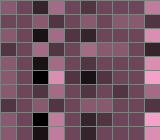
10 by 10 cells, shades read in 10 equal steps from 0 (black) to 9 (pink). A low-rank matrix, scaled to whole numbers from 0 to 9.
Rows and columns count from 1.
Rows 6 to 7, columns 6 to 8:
1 3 4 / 3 4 3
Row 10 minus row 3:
0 0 0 1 1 0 0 0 0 0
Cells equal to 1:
4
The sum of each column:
45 40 24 55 38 32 40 41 41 63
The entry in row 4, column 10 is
2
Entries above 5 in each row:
2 0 2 2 2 2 2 0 2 2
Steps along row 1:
down down up down down up same same up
